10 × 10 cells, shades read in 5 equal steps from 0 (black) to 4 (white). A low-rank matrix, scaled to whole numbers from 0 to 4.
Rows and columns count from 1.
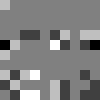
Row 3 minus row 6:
-1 0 0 0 0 0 0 0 0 0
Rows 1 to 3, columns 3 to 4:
2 2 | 2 2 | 2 2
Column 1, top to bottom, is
3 2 2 2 0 3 2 3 1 2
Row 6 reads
3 2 2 2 2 2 2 2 2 2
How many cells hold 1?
14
